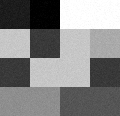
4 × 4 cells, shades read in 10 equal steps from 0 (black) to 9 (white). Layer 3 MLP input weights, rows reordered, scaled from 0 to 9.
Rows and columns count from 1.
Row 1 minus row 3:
-1 -7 2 7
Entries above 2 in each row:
2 3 2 4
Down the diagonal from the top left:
1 2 7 3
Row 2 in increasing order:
2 6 7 7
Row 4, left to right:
5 5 3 3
